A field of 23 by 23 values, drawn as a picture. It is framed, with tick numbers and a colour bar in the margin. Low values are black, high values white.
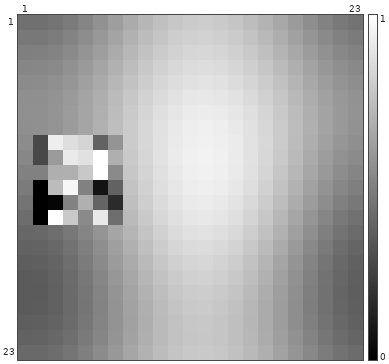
The middle left is the roughest part. The ninth with the highest average is the centre. An odd patch, rougher than its surroundings, sits in the middle left.
